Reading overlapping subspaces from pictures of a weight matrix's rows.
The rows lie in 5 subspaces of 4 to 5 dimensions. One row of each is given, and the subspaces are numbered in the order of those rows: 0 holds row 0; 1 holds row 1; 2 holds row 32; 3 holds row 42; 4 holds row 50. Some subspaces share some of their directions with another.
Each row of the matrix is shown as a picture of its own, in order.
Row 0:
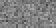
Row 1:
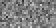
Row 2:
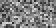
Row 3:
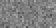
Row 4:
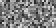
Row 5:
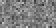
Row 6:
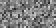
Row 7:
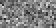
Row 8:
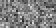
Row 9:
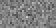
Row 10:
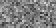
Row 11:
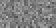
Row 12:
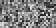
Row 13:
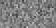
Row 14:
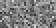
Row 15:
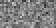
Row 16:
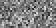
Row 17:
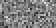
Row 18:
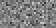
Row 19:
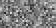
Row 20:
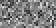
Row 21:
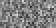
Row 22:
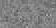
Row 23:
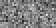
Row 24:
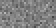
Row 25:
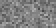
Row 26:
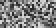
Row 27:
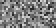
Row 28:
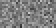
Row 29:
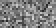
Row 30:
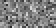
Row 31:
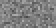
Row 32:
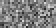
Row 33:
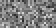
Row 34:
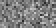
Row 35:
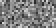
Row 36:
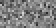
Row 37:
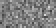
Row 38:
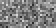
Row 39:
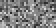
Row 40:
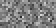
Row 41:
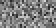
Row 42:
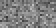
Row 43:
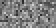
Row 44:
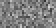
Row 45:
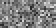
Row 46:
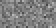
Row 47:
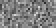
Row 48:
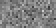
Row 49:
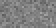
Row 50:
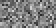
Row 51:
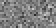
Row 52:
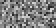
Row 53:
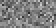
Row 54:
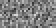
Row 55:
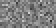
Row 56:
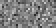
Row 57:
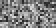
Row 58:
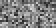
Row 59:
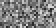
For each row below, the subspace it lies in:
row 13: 3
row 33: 1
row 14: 3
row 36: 4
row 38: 3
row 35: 1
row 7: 4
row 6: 0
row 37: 2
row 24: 3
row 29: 3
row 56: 2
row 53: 4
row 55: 4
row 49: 2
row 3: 1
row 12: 2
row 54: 2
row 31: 2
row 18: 0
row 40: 4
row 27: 4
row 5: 1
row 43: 1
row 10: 2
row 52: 4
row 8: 1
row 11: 1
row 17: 2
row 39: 3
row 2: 2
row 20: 4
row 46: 1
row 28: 4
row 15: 4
